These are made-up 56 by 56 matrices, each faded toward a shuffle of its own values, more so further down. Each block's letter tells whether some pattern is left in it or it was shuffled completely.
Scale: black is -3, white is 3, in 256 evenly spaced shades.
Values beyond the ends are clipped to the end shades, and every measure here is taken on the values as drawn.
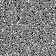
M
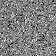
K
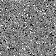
K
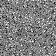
M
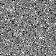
K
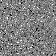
K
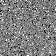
M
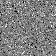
M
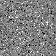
K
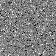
M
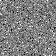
M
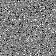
K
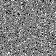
K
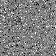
K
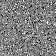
M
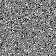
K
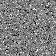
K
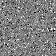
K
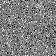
M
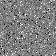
M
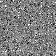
M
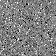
M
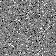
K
